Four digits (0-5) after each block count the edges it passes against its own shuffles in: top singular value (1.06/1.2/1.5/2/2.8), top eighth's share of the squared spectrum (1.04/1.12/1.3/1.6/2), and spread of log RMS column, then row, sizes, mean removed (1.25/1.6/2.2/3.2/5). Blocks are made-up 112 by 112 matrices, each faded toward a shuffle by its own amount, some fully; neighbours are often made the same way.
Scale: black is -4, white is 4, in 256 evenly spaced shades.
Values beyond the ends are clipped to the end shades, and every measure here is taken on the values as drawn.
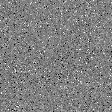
0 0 1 0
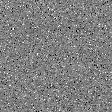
0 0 0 0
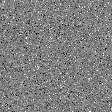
0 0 0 0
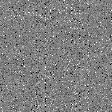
2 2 2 1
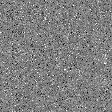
0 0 1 0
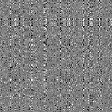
5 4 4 3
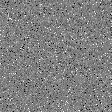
2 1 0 0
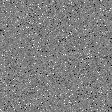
1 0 0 0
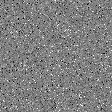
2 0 0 0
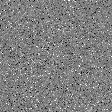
2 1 0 0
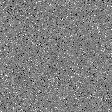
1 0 0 0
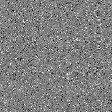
4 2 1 1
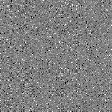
4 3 2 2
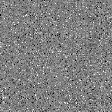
4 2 1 1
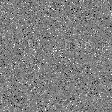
3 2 0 0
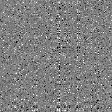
4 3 2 1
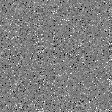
3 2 2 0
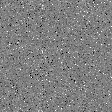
1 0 0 0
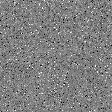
2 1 0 0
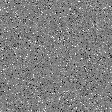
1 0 0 0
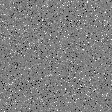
0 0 0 0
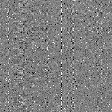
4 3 2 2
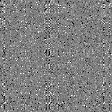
4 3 3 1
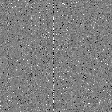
4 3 2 0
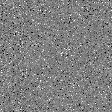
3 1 1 0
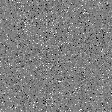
3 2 1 0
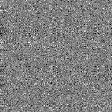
4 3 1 2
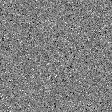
1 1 0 0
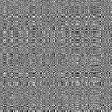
5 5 4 4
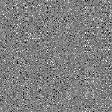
4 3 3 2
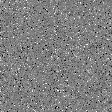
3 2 1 0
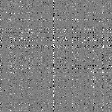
3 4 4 3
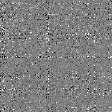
2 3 3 3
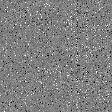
1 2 2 1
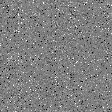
1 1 1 1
